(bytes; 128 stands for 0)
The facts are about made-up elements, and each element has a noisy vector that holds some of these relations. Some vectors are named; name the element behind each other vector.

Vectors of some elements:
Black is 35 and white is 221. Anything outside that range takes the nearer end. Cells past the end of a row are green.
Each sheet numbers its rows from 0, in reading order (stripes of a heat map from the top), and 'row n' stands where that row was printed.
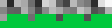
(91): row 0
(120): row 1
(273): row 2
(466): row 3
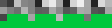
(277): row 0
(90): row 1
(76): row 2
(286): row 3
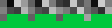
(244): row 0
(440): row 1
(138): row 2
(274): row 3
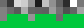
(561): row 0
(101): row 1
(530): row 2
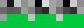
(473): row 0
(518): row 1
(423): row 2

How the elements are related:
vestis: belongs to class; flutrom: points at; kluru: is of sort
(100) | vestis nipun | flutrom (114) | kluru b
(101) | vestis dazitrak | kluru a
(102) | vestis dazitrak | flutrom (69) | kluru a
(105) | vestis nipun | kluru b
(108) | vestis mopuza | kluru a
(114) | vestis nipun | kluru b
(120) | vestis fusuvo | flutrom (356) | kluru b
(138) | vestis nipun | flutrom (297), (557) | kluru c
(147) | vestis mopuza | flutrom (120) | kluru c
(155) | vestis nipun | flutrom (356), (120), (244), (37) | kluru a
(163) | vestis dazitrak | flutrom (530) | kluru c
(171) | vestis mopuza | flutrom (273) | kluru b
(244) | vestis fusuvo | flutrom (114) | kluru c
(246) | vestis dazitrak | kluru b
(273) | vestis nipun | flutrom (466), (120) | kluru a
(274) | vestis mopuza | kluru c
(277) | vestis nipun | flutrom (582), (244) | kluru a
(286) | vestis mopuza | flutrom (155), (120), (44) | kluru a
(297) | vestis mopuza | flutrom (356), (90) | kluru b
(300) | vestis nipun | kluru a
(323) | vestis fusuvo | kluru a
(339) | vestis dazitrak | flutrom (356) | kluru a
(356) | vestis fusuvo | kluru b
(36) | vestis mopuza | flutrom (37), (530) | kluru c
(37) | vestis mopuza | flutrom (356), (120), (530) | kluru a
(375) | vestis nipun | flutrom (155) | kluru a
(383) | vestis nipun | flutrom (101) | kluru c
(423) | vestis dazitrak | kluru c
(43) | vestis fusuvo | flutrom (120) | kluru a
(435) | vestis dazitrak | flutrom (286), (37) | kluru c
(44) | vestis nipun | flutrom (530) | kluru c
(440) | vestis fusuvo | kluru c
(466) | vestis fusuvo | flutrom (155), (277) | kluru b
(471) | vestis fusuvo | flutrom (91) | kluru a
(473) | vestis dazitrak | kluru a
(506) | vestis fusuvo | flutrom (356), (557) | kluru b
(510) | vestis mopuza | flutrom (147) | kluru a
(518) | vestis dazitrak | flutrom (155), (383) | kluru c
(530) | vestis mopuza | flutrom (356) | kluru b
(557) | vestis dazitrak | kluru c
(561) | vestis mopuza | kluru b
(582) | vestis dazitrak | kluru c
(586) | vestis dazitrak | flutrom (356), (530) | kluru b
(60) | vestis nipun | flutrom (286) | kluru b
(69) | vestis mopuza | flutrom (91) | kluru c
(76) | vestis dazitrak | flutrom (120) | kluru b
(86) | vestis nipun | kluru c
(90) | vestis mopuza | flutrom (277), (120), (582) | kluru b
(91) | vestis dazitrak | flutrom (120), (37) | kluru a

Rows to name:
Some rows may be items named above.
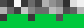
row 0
(44)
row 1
(471)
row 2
(466)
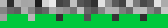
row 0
(91)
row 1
(76)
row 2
(300)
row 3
(356)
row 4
(375)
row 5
(60)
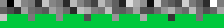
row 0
(557)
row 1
(108)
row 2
(69)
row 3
(273)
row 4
(297)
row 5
(339)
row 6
(375)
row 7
(530)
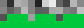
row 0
(43)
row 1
(90)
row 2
(273)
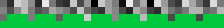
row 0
(120)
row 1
(37)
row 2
(138)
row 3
(582)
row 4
(36)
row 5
(435)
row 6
(506)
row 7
(155)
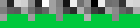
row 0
(246)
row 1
(586)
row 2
(36)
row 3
(163)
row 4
(171)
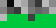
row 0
(147)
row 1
(323)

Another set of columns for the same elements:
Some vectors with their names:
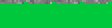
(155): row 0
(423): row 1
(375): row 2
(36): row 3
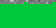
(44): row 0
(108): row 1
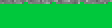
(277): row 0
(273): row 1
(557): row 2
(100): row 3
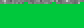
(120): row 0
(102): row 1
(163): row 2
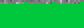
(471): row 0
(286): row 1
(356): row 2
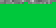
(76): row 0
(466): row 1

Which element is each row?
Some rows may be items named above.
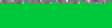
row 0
(557)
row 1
(274)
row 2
(435)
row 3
(466)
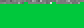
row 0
(108)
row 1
(440)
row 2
(36)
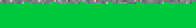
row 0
(163)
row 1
(138)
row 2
(60)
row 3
(518)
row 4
(246)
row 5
(582)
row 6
(37)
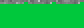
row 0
(323)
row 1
(518)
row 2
(582)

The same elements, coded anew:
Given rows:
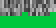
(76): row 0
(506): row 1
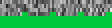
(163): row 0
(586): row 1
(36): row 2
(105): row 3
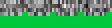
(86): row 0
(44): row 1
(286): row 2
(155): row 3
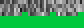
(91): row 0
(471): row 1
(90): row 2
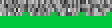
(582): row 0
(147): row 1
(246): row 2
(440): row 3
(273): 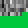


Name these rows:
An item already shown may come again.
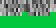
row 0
(582)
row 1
(466)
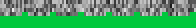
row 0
(246)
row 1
(44)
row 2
(530)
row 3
(274)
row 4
(108)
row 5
(274)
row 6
(300)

